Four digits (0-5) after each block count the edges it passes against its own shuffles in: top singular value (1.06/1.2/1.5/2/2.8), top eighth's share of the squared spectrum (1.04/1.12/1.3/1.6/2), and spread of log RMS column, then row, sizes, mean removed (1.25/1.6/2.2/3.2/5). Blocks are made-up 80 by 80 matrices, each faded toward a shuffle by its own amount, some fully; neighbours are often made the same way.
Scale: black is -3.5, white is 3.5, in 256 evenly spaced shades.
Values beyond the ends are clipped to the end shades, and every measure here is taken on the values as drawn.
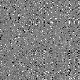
4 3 2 1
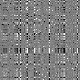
5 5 3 3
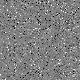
3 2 1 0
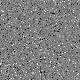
2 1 0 0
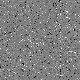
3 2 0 0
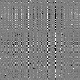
5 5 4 3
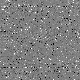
3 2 0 1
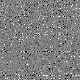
4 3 1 2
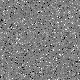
2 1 0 0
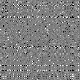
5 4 2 3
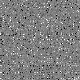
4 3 1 2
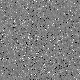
0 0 0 0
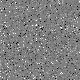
0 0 0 0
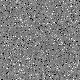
0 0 0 0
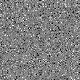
3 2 0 1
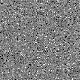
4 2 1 1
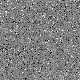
2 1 0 0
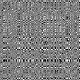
5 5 4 4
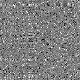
4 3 1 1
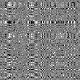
5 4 3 3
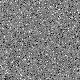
0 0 0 0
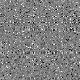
4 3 1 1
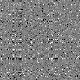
4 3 2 2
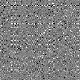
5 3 2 2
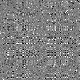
5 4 2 2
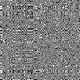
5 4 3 3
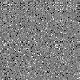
4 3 1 1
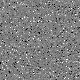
1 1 0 1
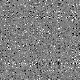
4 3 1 2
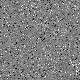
0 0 0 0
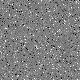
0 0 0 0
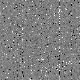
3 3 1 0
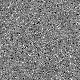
0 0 0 0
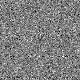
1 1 0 2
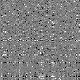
4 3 2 2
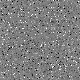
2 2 0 0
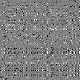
5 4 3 3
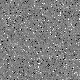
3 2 0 0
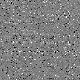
4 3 1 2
